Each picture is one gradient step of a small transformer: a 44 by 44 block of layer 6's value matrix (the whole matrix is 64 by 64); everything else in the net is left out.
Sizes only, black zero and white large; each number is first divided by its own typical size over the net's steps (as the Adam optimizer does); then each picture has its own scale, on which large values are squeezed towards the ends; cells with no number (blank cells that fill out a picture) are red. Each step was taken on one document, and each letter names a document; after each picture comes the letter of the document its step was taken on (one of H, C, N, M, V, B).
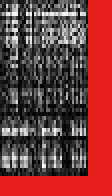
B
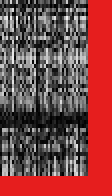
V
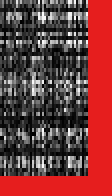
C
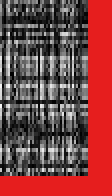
V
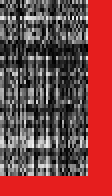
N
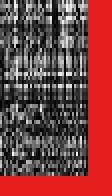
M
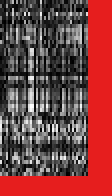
M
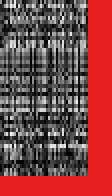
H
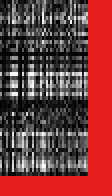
C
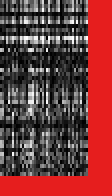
N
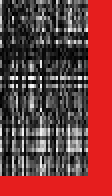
C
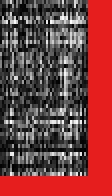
B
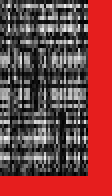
V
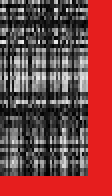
H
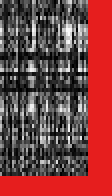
M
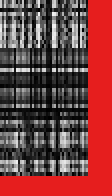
H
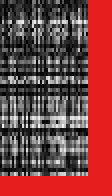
H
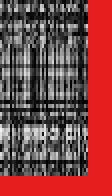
V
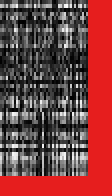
M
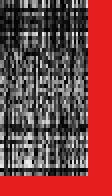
N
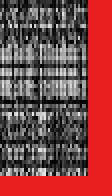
V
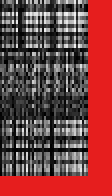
H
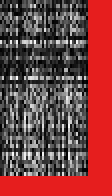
M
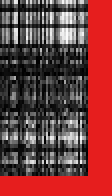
B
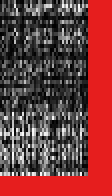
M
